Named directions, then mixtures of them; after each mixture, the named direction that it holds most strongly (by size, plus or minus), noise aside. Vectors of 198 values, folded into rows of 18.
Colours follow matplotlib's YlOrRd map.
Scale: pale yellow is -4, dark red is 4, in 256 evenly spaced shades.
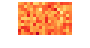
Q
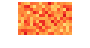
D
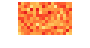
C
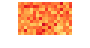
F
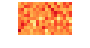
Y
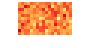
Y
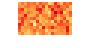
Y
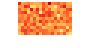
C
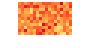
F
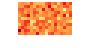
Y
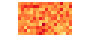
F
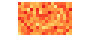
C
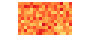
F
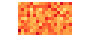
Q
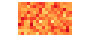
D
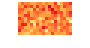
Y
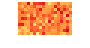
Q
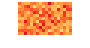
D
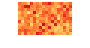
D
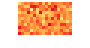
C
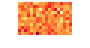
Q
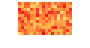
C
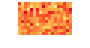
C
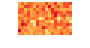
Y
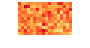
C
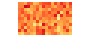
F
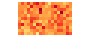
Q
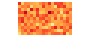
C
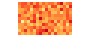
F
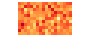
Y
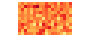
F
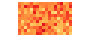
F
